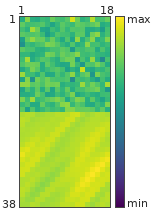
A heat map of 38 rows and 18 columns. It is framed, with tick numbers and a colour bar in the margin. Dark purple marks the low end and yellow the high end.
The table splits into 2 rows of 1 panel. Panel 1,1: high, fine-grained. Panel 2,1: very high, slanting up to the right, faint in contrast.
